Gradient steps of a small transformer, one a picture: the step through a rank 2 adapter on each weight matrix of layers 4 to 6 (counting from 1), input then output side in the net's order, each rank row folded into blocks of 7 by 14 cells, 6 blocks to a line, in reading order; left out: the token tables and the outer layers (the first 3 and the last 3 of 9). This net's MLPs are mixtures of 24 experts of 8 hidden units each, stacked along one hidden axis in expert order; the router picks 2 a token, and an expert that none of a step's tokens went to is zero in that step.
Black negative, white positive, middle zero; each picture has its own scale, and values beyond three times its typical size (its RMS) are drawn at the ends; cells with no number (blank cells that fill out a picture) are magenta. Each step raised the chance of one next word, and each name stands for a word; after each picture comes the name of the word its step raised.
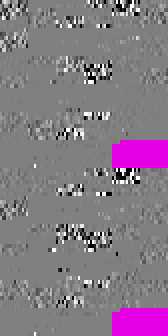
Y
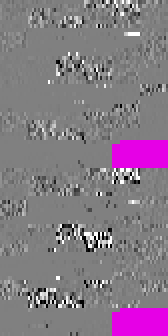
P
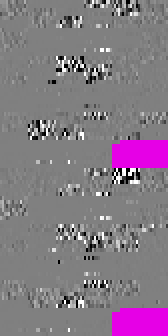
Y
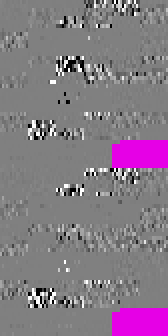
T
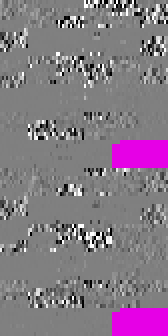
P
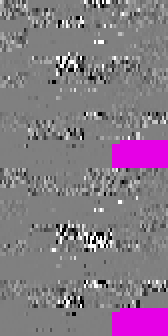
P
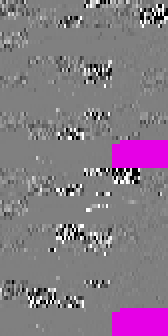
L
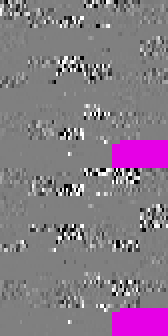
L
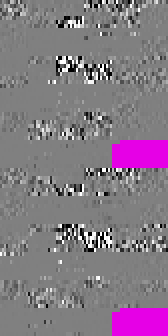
P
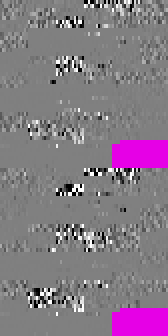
L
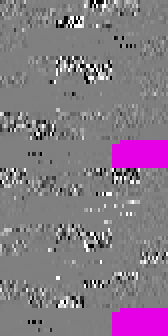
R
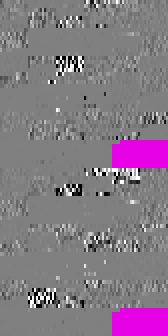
T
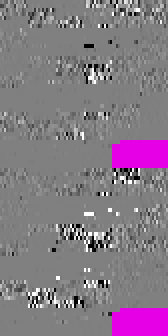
R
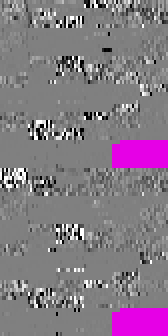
R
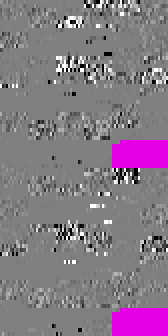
R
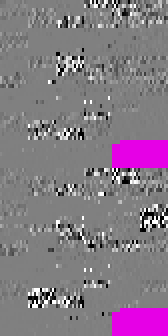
R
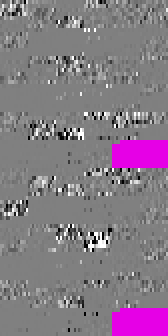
P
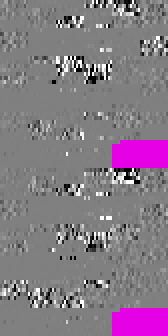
Y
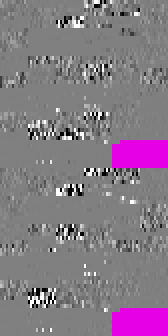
L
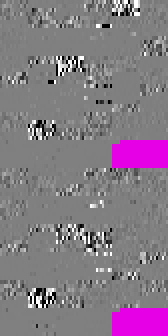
T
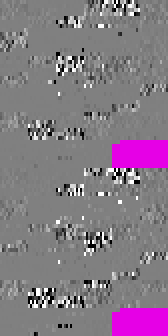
R
